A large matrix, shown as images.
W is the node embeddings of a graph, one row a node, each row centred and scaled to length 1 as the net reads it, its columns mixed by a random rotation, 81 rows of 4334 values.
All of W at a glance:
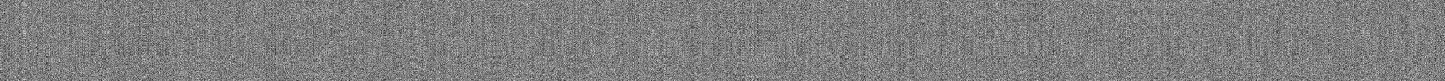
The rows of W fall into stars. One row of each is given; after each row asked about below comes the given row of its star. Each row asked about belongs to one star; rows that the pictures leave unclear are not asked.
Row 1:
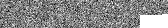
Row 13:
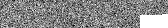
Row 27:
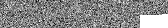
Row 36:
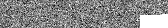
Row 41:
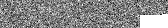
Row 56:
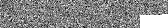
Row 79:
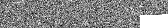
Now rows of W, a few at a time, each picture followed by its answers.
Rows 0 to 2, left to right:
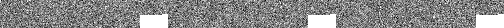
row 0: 56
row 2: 27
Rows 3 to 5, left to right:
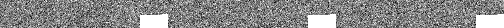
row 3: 79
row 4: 79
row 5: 79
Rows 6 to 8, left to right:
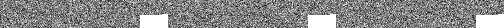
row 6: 13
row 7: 56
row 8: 13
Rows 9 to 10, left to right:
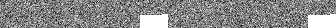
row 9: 27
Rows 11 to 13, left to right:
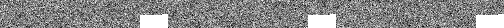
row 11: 41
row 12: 41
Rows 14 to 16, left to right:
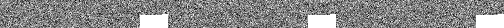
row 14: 36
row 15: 56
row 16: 79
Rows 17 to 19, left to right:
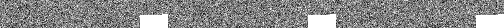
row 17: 56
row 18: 79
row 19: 79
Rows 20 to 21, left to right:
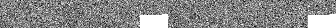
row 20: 56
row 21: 79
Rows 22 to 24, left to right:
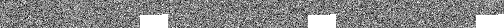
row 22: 27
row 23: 36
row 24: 79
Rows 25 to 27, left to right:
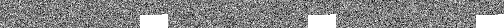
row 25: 13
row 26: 41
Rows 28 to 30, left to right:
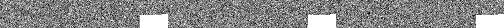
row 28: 13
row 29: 36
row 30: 79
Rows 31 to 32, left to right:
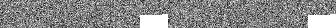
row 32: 79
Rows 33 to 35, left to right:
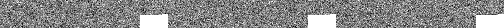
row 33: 79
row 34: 36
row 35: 79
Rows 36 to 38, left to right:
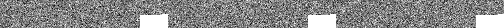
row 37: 41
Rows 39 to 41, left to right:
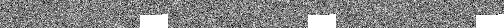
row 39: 1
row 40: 27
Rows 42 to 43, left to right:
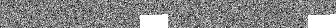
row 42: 13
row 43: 41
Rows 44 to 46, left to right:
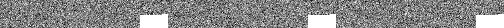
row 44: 1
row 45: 27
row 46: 13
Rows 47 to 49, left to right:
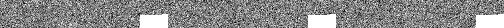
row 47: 36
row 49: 1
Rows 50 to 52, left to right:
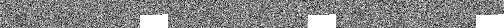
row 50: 41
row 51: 27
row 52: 1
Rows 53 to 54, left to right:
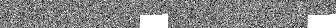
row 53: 1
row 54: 1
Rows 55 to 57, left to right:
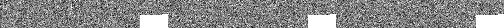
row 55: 13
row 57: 56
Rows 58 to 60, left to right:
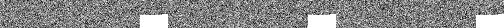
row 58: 36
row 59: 36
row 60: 13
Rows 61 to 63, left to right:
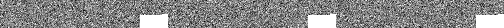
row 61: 36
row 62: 56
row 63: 56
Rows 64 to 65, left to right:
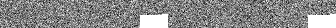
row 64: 1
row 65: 56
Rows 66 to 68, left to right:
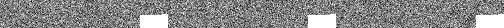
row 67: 13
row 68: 1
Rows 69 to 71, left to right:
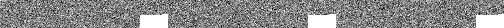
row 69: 1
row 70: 79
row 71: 41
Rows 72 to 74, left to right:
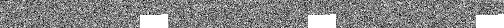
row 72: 27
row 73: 41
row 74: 56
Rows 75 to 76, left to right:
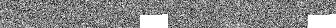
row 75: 13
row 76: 36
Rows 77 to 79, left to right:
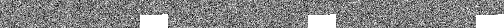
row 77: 36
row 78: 41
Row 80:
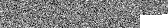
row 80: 27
